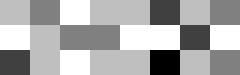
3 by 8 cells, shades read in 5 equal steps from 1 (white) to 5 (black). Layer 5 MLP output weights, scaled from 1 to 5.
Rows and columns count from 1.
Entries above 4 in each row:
0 0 1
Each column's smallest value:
1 2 1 2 1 1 2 1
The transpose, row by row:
2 1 4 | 3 2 2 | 1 3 1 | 2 3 2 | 2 1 2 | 4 1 5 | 2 4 2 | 3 1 3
